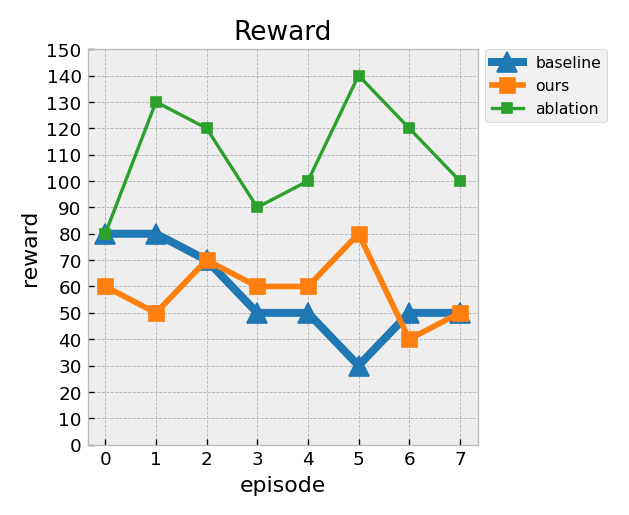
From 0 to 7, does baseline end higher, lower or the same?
lower
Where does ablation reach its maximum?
5
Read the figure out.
Title: Reward
x-axis: episode, ticks 0 1 2 3 4 5 6 7
y-axis: reward, ticks 0 10 20 30 40 50 60 70 80 90 100 110 120 130 140 150
Legend: baseline, ours, ablation
Values:
baseline: 80 80 70 50 50 30 50 50
ours: 60 50 70 60 60 80 40 50
ablation: 80 130 120 90 100 140 120 100
